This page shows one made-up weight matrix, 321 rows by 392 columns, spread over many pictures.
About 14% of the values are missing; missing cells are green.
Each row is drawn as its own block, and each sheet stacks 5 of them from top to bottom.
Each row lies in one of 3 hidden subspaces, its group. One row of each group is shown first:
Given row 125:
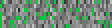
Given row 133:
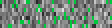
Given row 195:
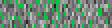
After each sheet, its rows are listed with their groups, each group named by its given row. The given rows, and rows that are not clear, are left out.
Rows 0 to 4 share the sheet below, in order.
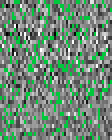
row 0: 195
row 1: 195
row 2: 133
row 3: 195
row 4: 133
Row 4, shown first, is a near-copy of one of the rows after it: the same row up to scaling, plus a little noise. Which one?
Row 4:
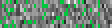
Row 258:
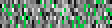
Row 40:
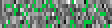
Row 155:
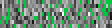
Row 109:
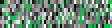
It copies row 40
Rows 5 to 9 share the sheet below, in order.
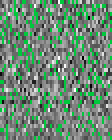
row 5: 125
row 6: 125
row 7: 125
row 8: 195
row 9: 195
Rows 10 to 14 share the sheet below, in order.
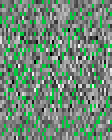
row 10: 133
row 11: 133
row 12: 125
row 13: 125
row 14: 195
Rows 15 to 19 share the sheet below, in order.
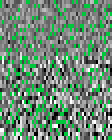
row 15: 195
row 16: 125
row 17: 133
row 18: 133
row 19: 125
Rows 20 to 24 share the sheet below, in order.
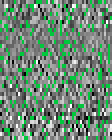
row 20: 195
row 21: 125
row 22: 195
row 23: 125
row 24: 195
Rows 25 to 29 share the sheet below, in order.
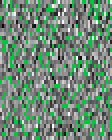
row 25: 125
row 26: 133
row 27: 125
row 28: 133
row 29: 133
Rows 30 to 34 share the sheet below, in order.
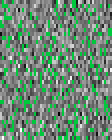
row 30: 125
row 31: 133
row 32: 125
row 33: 195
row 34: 125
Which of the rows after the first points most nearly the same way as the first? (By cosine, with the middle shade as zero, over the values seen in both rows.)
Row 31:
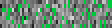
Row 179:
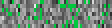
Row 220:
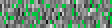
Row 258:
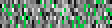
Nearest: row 258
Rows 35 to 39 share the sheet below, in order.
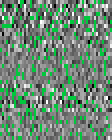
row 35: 195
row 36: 133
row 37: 195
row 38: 133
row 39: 133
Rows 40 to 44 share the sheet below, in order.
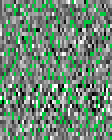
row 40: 133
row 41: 125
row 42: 133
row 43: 125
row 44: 133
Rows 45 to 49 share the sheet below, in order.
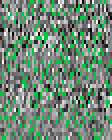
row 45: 125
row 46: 195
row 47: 133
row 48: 195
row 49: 125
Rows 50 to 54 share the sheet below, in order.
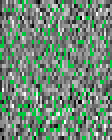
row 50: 133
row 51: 125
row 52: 133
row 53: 133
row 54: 125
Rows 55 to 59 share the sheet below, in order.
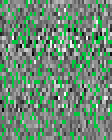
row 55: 125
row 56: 133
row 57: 125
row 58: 125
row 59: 133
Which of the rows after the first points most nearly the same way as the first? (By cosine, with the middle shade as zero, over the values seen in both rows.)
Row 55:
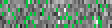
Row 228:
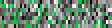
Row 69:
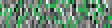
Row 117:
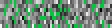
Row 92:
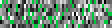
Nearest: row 228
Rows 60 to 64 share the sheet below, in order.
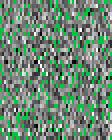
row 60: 133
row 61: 125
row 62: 195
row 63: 195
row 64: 133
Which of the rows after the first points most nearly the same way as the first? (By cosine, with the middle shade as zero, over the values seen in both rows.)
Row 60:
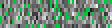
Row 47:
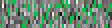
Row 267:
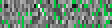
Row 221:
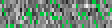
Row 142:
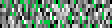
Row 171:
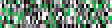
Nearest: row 171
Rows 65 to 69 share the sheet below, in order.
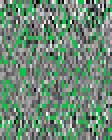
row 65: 125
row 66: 133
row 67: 125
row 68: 195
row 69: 133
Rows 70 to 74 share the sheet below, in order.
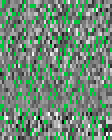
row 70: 133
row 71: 133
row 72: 125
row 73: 195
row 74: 195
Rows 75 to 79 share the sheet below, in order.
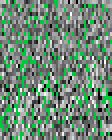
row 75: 133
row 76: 133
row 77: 125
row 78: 195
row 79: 195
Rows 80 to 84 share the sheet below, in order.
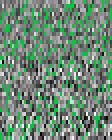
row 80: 133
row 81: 125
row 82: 133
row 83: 133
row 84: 195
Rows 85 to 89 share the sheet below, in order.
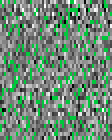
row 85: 133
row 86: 195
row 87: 125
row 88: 125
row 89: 125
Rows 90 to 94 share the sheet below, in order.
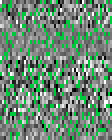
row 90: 125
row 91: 195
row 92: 195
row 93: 195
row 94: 195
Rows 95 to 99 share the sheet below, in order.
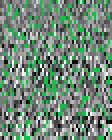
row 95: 125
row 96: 195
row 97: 195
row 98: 133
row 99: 195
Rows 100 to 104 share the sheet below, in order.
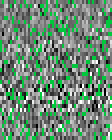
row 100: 195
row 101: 133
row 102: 133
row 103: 125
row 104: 133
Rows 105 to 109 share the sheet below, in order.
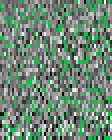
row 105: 125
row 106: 125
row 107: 133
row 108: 195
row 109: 133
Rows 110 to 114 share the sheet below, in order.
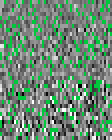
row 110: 133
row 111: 125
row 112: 125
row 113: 125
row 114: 133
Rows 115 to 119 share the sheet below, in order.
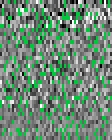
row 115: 125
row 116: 133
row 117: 133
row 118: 195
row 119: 133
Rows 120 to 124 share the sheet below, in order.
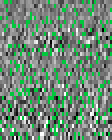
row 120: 125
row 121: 133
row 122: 195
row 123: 125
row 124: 195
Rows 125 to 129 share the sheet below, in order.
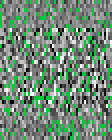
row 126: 125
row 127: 125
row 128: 195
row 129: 125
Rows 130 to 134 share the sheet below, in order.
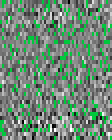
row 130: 133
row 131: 195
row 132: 125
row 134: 133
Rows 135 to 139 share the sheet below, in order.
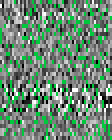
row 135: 133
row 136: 195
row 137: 133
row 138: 195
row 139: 125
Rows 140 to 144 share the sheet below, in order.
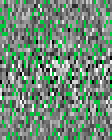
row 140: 195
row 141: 133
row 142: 133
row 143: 133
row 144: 125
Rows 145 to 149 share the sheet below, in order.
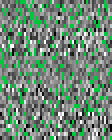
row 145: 125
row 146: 195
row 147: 133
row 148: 195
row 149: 125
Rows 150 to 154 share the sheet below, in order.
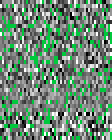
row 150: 133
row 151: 133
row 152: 133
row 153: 195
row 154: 125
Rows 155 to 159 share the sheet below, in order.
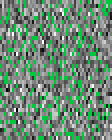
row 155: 133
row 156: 195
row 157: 195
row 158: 195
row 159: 125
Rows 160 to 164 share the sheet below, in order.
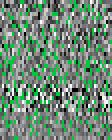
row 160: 195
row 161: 195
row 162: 133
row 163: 195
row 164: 125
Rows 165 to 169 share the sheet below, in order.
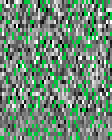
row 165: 195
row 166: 133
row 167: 125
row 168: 133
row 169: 125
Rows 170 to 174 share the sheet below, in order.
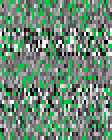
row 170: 125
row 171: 133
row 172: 125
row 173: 195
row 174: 125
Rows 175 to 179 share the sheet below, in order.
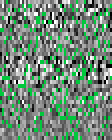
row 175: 133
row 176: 133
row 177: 195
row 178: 133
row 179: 125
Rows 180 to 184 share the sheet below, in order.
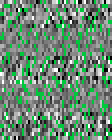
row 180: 125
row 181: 125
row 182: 125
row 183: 133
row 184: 195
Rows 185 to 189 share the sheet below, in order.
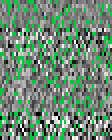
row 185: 195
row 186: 195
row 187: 195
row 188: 195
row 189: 133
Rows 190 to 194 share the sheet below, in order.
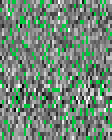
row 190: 125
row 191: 133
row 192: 125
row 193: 195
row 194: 195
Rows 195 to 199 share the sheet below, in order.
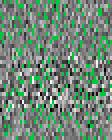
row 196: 195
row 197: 133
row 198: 133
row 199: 133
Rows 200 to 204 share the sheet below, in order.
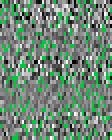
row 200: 133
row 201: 133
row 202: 195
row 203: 125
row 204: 133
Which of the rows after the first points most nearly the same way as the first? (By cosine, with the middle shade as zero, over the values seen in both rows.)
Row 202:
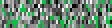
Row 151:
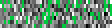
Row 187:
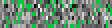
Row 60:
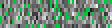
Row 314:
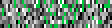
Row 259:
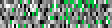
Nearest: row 187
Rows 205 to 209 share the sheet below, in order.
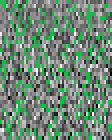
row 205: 195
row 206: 133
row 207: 133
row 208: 125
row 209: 125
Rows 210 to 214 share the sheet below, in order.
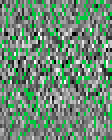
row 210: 133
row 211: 195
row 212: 195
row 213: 133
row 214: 125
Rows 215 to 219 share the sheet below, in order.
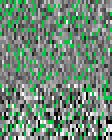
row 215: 195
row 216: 133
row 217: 133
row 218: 133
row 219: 195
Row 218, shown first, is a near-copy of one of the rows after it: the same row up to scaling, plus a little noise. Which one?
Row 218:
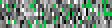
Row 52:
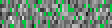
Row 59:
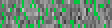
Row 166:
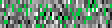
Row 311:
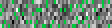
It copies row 59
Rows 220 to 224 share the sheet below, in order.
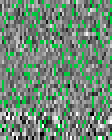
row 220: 133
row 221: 133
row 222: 133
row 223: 133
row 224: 195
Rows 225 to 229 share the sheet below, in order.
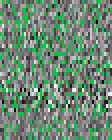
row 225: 125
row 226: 195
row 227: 125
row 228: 195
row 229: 125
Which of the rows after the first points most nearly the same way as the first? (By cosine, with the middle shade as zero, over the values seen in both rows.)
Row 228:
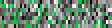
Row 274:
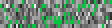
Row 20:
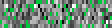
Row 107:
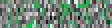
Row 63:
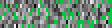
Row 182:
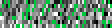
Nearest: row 20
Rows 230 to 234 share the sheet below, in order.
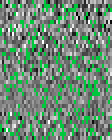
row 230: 195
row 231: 195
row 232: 133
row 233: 125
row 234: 125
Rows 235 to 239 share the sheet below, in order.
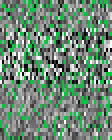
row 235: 125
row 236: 195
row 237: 133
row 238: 195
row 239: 125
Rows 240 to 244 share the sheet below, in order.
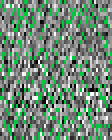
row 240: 195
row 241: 195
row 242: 195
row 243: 133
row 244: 195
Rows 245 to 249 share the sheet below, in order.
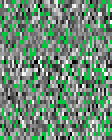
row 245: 195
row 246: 125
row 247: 195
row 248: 125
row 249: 125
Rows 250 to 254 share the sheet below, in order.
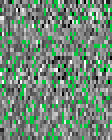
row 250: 125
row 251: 133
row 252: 125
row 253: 195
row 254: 125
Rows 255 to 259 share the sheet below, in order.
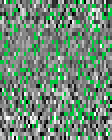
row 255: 125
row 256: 195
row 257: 125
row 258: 133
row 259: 195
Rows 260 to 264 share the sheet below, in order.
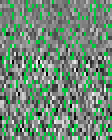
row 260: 133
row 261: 195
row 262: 195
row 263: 125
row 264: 133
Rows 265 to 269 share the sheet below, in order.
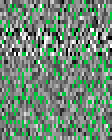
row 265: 125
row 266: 195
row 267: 195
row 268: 125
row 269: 133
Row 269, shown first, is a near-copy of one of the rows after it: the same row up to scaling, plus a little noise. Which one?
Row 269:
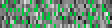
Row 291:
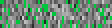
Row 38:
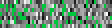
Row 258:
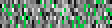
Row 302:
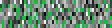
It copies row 38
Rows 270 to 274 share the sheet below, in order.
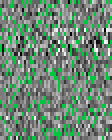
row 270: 133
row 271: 125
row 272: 195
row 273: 195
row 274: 195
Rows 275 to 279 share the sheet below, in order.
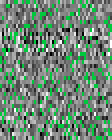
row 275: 195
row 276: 133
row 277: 133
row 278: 195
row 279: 195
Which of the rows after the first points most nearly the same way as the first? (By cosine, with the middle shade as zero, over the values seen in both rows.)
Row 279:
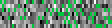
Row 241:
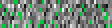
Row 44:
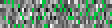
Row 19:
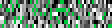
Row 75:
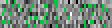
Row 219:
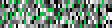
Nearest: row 241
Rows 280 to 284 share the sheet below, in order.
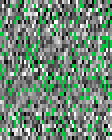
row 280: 133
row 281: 195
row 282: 195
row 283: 125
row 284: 133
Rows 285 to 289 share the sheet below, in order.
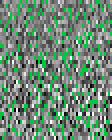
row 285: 125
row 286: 195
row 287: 195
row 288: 195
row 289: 125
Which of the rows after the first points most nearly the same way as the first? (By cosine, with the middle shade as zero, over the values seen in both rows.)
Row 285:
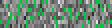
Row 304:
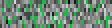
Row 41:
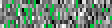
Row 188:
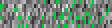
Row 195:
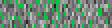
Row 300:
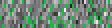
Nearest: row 300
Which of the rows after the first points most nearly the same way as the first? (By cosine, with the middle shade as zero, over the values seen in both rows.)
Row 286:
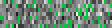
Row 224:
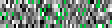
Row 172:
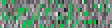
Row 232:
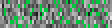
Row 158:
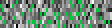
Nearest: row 224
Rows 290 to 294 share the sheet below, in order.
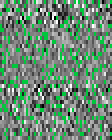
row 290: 133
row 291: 133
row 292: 125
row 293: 195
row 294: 133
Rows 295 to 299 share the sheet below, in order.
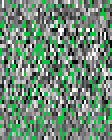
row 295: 133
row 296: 125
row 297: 195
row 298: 195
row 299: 125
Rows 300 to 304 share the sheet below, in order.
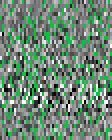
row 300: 125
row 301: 133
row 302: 133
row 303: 195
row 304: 133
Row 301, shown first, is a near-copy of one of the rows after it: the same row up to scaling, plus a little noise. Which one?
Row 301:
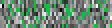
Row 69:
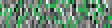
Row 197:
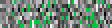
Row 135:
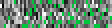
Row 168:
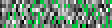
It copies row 135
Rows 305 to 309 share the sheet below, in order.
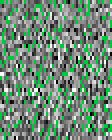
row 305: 133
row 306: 133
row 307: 125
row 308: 195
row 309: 195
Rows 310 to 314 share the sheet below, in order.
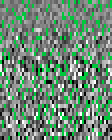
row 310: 133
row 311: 133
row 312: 133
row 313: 125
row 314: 125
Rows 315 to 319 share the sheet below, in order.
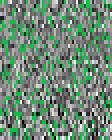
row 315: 125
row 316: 195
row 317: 133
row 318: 133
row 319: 125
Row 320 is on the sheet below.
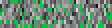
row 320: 133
